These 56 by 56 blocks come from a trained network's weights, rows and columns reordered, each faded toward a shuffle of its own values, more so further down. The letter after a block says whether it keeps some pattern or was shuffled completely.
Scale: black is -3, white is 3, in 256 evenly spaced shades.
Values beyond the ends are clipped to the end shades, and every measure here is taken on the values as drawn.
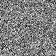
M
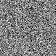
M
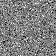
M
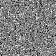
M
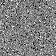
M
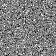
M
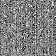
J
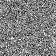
M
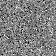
M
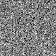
J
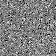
M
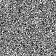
M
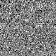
J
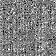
J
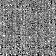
J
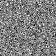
M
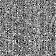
J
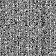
J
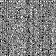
J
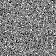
M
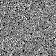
M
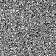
J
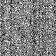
J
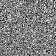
J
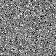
M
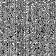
J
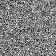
M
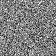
M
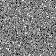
M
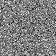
M
